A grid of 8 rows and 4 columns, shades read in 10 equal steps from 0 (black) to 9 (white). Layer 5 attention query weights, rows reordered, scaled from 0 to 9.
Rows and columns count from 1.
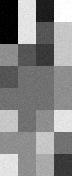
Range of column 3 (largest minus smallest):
6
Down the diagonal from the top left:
0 8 2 5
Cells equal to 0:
2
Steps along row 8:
down up down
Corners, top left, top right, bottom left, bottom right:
0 9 8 2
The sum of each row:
18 18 17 16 17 24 21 21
